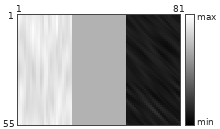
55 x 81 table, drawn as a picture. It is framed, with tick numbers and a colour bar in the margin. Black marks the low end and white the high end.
It is made of 1 by 3 panels. Panel 1,1: very high, streaked downward, faint in contrast. Panel 1,2: high, flat. Panel 1,3: very low, slanting down to the right, faint in contrast.
